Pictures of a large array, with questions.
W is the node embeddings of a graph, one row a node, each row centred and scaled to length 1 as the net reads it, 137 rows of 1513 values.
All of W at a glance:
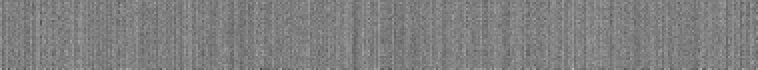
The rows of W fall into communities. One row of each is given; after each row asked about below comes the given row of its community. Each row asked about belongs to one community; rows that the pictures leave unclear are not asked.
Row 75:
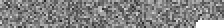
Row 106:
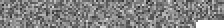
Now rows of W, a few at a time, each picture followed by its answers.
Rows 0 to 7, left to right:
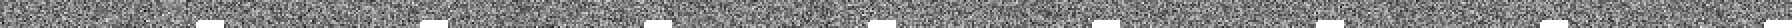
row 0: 106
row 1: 75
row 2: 75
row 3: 106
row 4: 106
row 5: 106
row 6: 106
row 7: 106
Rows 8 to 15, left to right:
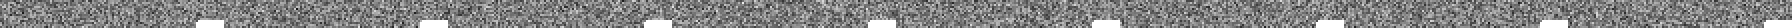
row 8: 106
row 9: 75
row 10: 106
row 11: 75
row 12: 106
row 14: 75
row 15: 106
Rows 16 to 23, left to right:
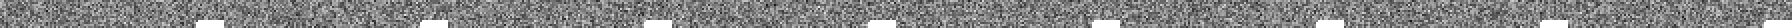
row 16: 106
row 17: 75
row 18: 75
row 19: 75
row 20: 106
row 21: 75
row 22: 106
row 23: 75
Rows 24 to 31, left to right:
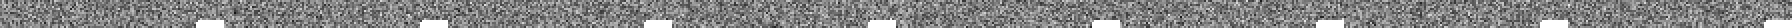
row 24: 106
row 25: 106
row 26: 106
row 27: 75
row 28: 75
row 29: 106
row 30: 75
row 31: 106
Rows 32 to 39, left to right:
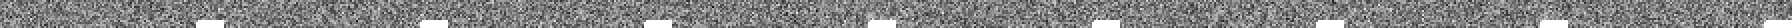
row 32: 106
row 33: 75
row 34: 106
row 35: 75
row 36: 75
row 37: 75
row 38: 75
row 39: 75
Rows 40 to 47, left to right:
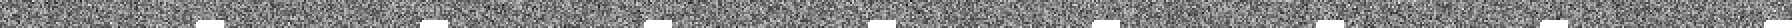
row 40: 75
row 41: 106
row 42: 106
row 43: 106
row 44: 75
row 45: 75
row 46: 106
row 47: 75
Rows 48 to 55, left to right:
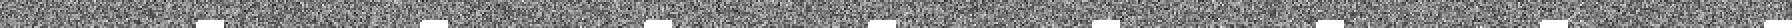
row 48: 106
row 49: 75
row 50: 106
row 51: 106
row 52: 75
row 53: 106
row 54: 106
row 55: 75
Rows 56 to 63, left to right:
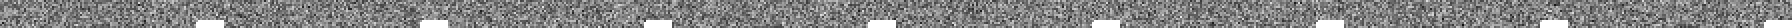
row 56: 75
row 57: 106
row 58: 106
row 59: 75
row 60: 75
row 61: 75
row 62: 75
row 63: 106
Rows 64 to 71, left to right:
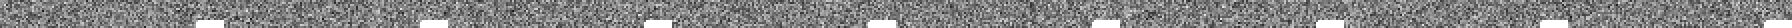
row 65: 75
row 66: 106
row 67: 75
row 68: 106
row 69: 75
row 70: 75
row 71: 106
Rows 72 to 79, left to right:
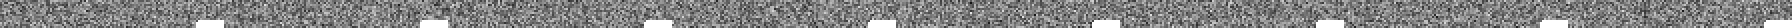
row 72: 106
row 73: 75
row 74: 106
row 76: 75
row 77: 106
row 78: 106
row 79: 75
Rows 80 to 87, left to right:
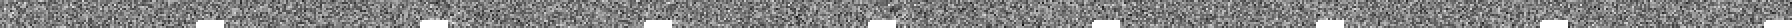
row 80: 75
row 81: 75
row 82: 75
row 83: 75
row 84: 75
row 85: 106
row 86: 75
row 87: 75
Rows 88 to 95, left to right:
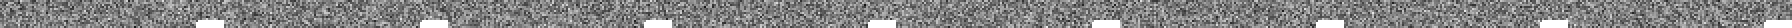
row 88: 106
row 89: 75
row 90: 106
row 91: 106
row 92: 75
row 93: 106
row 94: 106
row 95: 75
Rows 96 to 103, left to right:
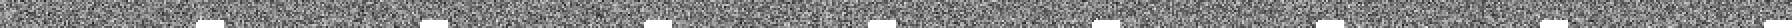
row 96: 75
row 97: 106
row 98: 106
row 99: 75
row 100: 106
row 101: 106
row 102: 106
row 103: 106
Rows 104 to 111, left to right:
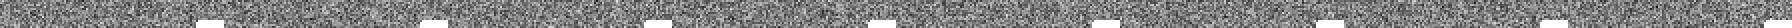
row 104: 106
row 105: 75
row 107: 106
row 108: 106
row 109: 106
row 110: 106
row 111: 106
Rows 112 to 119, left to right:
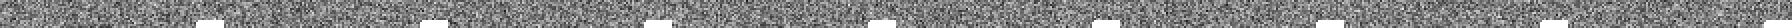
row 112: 75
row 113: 75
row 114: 106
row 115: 75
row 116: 106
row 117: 106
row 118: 75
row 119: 75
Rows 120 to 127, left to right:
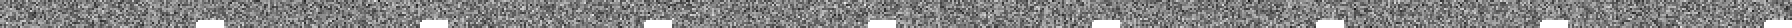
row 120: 75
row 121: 106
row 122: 106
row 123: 75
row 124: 75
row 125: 106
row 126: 106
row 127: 75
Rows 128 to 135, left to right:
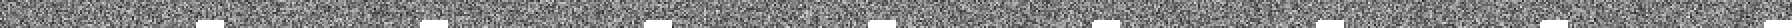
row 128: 106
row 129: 106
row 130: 106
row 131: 75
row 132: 106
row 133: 106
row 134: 75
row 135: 75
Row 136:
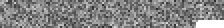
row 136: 75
